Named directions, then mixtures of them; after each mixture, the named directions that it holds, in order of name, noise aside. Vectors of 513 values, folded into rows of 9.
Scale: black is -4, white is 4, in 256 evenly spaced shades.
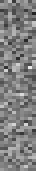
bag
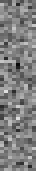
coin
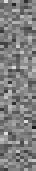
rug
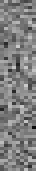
coin, rug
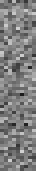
bag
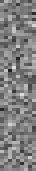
bag, coin, rug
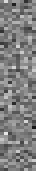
rug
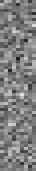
bag, coin, rug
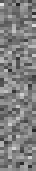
bag, coin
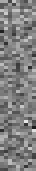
bag, rug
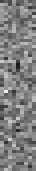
coin
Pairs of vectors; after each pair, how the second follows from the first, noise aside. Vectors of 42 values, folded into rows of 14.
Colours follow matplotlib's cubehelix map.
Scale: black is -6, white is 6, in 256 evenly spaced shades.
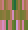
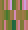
reversed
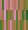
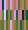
scaled up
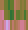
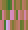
sign-scrambled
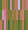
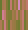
shrunk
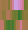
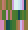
scaled up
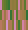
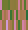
copied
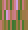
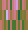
copied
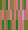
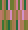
copied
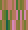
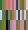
scaled up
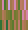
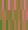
shrunk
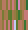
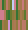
reversed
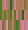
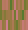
shrunk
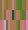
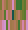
copied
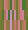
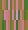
reversed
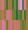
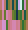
scaled up
